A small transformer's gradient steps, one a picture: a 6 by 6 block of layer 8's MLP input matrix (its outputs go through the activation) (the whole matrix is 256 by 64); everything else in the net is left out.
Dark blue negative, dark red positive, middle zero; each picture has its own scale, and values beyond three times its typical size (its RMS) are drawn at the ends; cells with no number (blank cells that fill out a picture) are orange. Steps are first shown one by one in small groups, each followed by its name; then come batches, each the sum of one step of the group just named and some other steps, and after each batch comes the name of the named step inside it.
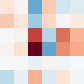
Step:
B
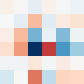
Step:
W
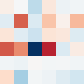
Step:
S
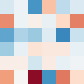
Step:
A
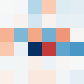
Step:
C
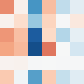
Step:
S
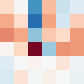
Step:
B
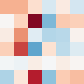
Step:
W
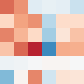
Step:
B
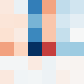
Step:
S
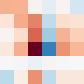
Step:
B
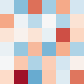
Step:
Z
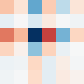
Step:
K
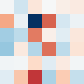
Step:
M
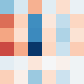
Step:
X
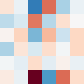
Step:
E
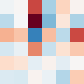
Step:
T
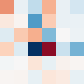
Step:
M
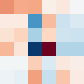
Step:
M
